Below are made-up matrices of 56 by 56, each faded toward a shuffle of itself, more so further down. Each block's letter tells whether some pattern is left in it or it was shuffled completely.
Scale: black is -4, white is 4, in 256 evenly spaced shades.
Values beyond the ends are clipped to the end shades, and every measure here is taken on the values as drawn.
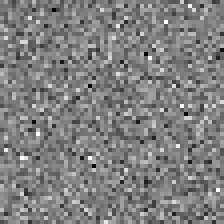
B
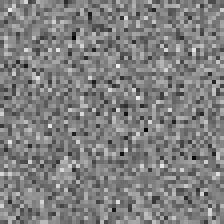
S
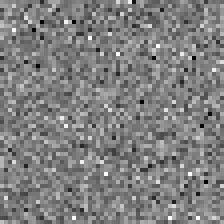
B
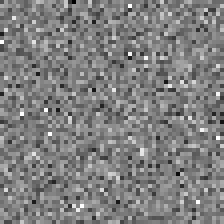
S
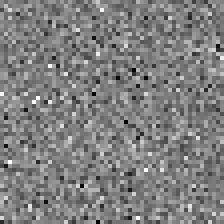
S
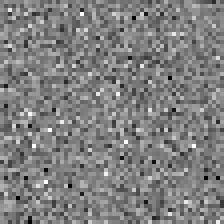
B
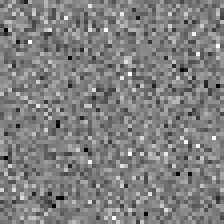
B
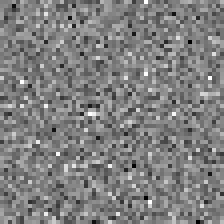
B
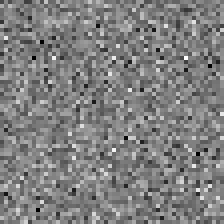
S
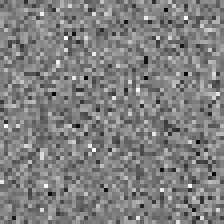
S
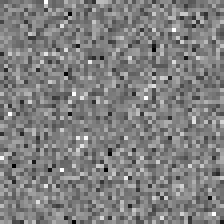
B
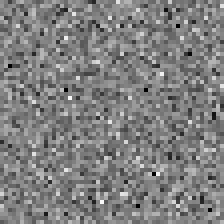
S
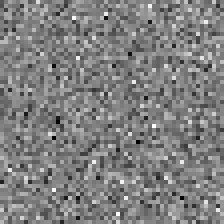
B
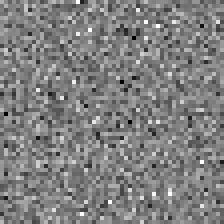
S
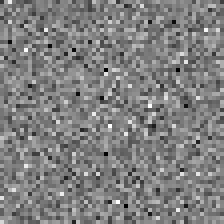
S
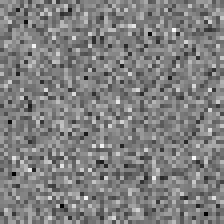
B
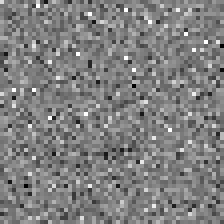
S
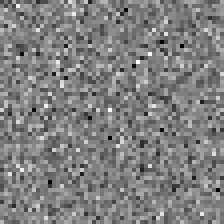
B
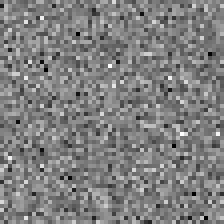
S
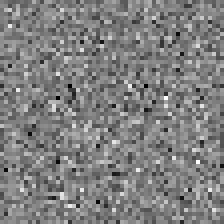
B
